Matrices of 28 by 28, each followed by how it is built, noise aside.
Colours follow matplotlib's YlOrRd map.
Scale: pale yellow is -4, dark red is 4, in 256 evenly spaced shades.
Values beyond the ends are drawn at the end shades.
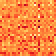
low rank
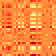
low rank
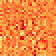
low rank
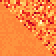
upper triangular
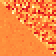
upper triangular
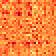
low rank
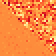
upper triangular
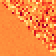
upper triangular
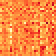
low rank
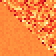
upper triangular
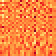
low rank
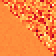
upper triangular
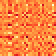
low rank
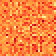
low rank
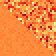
upper triangular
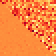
upper triangular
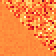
upper triangular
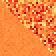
upper triangular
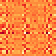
low rank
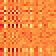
low rank
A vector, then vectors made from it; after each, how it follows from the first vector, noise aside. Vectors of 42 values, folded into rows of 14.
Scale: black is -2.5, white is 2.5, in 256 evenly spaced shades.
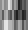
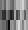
reversed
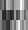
reversed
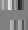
partly zeroed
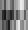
reversed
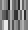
sign-scrambled
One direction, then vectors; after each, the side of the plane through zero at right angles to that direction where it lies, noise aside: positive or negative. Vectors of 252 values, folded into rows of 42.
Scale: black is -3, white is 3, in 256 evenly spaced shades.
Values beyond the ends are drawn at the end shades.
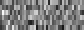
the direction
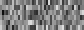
negative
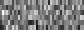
positive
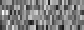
positive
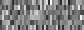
positive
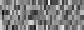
negative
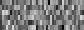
positive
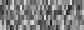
negative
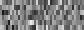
negative
